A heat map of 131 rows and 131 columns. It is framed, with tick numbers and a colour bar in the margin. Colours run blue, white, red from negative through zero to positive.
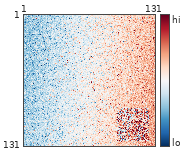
Odd patch: rougher, in the bottom right. Roughest part: bottom right. Odd rows or columns: none. Slope: up to the right.
